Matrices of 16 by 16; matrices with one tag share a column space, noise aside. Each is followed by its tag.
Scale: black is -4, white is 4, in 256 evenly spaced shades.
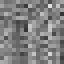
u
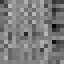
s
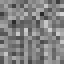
u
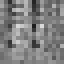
s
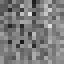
s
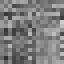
u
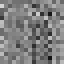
u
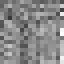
u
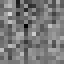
s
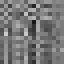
u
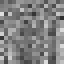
u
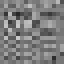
u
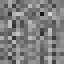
u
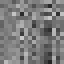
u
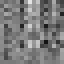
s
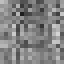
s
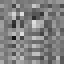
u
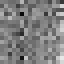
u
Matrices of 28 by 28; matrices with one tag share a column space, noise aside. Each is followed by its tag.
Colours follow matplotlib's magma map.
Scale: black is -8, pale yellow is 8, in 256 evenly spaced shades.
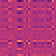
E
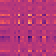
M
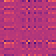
E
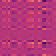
E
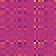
E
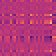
M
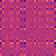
E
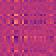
M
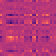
M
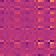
E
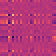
M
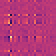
M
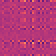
E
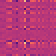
E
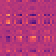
M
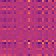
E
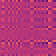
E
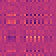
M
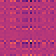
E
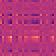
M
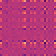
E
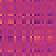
M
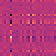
M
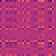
E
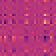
M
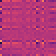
E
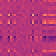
M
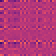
E
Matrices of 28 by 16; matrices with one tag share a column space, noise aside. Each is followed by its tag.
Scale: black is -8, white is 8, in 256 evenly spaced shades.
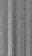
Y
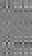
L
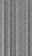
Y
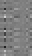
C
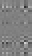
L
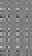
C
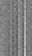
Y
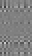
L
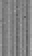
Y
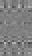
L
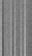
Y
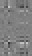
L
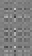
C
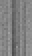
Y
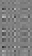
C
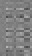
C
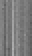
Y
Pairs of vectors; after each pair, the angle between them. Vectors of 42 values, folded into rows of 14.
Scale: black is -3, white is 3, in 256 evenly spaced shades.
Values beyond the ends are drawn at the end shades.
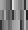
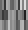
partly opposed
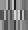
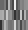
nearly opposite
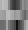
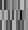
orthogonal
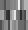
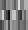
nearly parallel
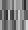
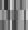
orthogonal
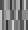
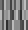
nearly parallel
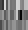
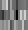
partly opposed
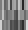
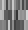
partly aligned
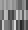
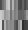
orthogonal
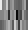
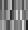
partly opposed
